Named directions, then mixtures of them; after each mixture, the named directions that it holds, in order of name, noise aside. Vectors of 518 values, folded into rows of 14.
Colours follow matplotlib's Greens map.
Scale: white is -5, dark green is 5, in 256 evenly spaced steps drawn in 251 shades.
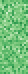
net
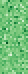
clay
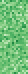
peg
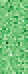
clay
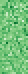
clay, net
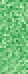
clay, peg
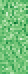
clay, net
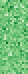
clay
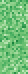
peg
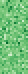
clay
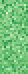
net, peg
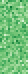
clay, peg
